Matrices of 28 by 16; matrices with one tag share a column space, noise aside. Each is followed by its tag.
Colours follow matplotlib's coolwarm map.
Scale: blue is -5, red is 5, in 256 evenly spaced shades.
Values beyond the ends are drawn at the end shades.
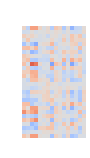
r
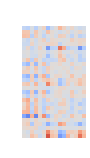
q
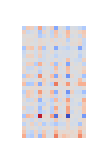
q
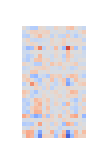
q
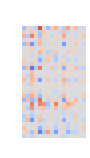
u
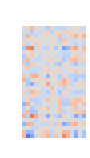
q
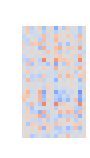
r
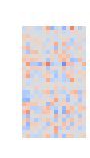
r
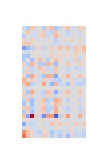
q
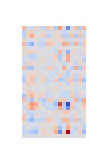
u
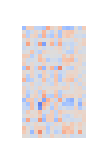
u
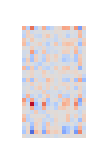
u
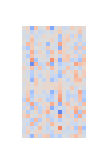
r
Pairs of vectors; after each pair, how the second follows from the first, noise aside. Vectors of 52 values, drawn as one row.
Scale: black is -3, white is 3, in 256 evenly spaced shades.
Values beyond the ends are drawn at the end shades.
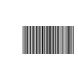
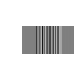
partly zeroed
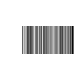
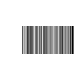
copied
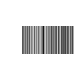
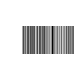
reversed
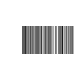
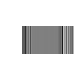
partly zeroed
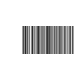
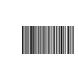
wrapped around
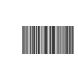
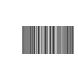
partly zeroed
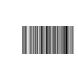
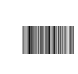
reversed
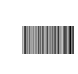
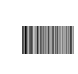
reversed
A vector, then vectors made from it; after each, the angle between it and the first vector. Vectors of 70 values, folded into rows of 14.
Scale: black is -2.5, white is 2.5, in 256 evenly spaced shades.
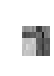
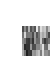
partly opposed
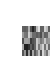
partly opposed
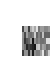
partly opposed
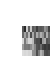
partly aligned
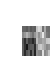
nearly opposite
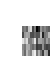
partly aligned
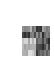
nearly parallel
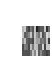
orthogonal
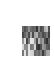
partly aligned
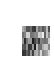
partly opposed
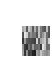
partly opposed
